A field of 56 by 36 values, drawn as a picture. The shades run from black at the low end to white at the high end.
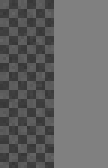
It is made of 1 by 2 panels. Panel 1,1: low, checkered. Panel 1,2: middling, flat.
